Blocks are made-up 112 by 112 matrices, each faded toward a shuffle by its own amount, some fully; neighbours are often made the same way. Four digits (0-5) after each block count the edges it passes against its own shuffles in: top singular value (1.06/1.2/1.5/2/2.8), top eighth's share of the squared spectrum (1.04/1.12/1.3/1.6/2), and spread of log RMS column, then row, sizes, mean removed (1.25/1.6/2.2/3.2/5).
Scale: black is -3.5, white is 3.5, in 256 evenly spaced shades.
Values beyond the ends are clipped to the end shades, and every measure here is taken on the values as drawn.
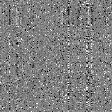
4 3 3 1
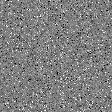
2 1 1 0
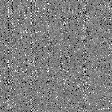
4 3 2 1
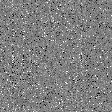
3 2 1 0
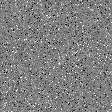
1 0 0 0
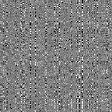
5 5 4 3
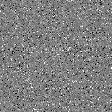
4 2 0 1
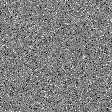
1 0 0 0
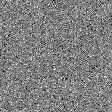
2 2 0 0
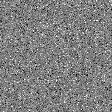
2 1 0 0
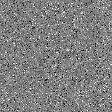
0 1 1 0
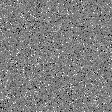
0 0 0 0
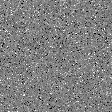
0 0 0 0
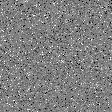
0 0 0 0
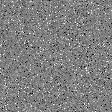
0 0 0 0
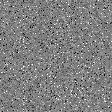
1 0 1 0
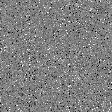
1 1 1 0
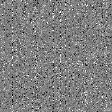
2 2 3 1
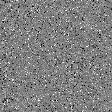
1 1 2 0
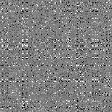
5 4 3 3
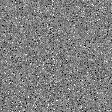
0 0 1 0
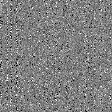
1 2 3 0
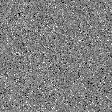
0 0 1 0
